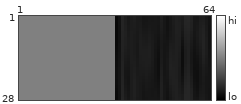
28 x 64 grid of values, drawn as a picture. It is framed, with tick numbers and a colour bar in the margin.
The table splits into one row of 2 panels. Panel 1,1: middling, flat. Panel 1,2: very low, streaked downward, faint in contrast.
